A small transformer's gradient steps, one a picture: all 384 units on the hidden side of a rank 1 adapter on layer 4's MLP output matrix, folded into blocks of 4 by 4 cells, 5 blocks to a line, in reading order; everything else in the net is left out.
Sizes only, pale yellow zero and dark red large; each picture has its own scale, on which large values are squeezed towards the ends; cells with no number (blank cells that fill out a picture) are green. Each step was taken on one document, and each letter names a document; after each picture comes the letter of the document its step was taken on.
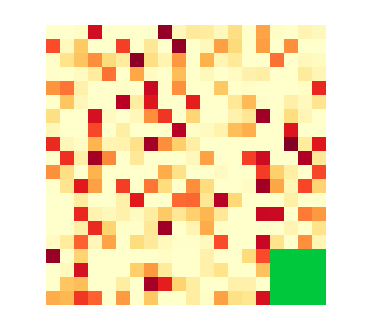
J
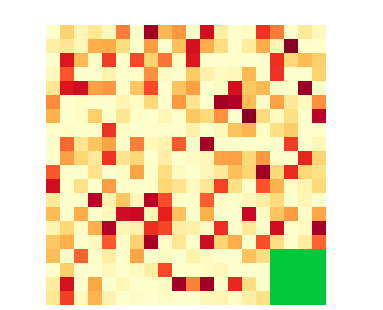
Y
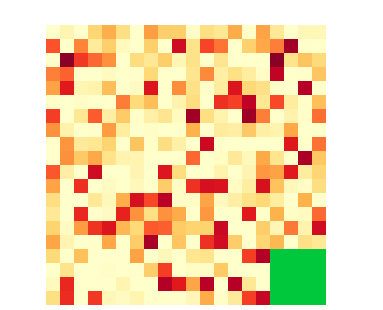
Y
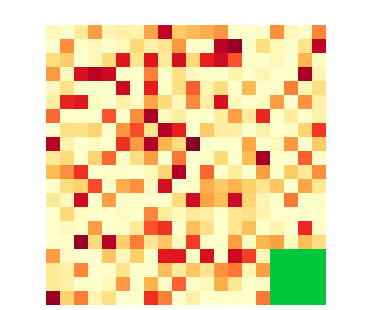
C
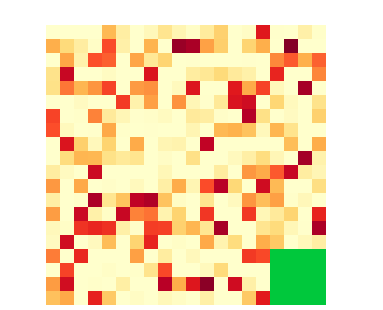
Y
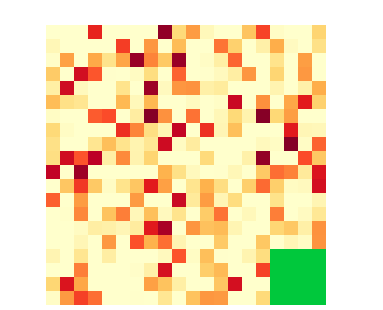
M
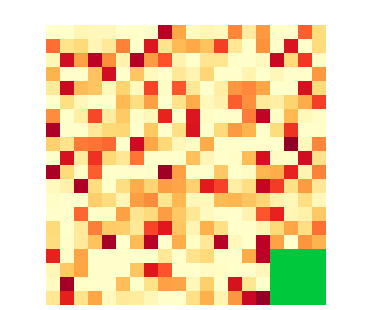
J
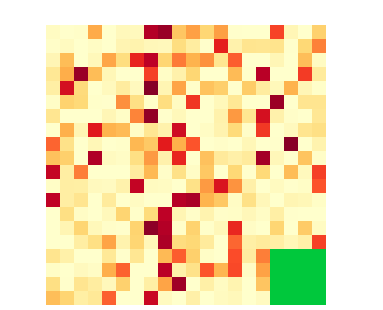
C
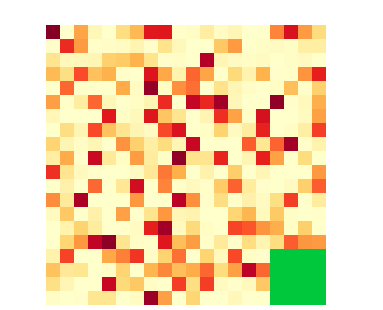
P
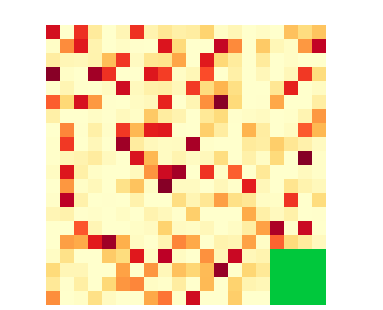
P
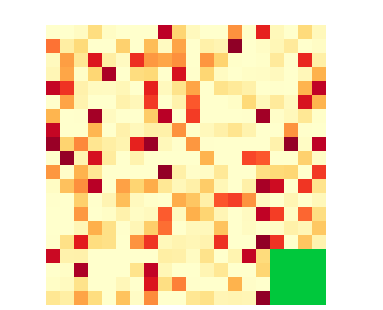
J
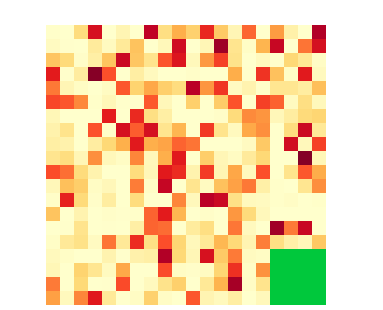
C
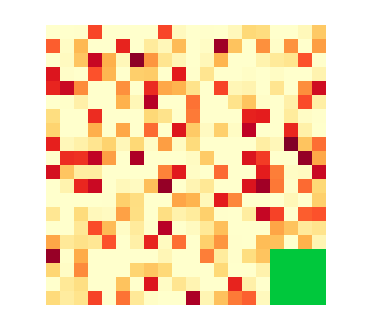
J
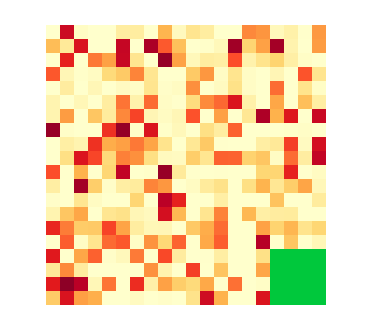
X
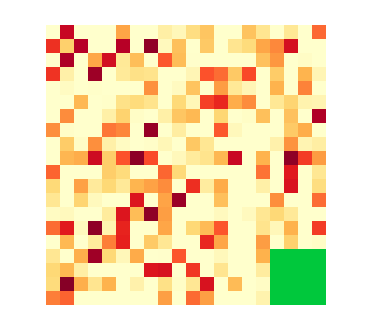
X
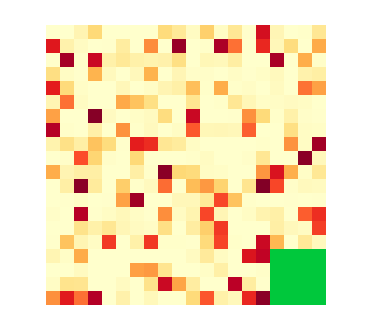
J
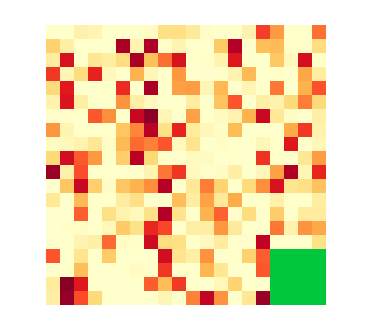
M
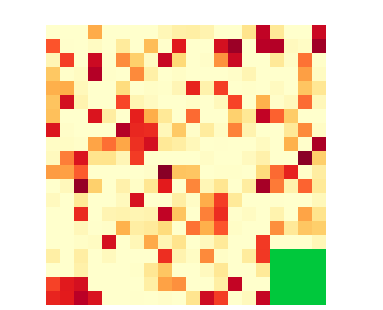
M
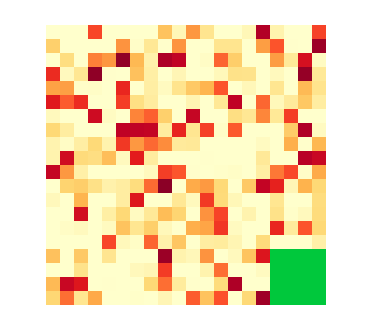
M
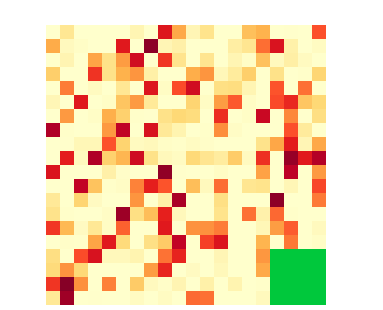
X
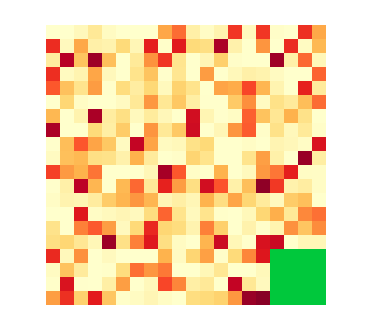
J
